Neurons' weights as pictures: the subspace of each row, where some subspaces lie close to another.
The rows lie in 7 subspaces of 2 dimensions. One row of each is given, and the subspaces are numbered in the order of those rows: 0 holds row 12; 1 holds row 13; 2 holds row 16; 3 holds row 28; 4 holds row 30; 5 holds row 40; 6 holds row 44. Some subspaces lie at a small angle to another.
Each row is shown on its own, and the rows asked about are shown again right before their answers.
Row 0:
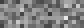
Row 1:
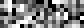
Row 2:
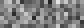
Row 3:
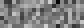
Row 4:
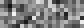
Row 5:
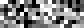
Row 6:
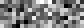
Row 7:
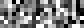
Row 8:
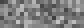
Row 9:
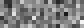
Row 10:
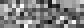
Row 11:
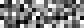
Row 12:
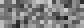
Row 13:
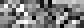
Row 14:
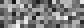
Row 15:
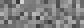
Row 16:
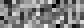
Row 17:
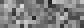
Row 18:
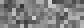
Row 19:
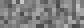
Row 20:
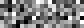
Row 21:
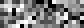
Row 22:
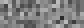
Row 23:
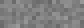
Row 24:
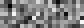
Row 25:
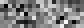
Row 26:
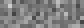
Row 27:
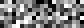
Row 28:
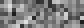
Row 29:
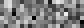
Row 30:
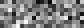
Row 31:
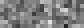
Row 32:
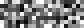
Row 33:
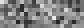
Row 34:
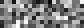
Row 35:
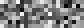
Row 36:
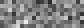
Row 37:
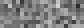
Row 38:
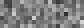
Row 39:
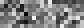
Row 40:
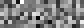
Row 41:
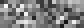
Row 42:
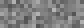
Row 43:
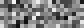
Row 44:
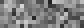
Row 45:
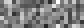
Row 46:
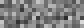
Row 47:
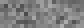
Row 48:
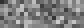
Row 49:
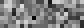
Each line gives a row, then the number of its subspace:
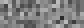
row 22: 1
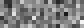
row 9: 6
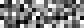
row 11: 5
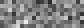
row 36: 4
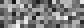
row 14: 0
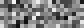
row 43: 0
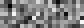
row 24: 3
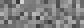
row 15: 5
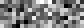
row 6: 4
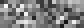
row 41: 1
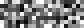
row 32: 5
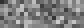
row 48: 2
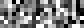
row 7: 4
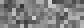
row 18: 6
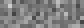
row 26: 3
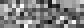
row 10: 6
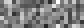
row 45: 2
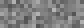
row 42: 0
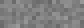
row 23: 0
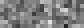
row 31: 0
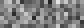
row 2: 1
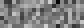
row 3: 2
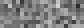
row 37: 3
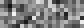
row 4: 3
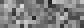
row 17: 6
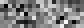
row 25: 1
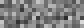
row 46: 5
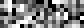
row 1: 3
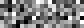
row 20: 4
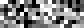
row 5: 2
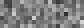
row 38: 6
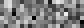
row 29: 6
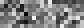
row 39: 1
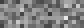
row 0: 5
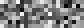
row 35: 5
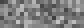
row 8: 2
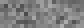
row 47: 1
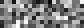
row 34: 0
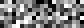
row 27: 4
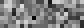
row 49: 6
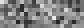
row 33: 2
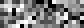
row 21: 3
